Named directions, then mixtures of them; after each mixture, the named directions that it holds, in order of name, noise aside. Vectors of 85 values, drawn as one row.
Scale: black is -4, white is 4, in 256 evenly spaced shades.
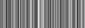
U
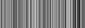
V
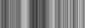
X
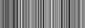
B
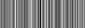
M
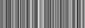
U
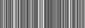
B, U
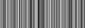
U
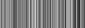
V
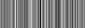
M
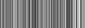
V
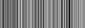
B, V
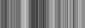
X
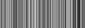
V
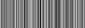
M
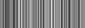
B
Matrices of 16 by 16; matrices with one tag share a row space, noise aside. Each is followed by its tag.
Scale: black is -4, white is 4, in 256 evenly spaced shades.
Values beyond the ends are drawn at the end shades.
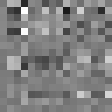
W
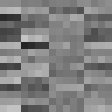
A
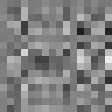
W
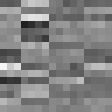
A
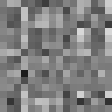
W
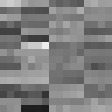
A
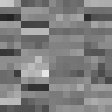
A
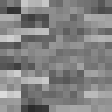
A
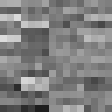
A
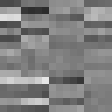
A
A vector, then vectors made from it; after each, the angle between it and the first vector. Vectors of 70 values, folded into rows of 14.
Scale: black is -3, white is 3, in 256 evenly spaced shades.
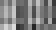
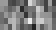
partly aligned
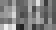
nearly parallel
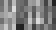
nearly parallel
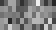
partly aligned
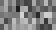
orthogonal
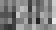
nearly opposite
